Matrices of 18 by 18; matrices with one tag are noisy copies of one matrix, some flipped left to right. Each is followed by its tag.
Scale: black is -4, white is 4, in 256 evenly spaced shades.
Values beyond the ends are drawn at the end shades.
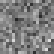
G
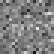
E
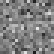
E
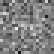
E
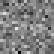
E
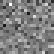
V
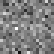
E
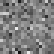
E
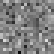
G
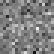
E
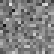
V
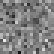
G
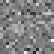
E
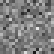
E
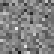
E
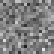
G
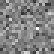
E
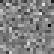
V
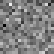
V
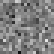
G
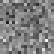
G
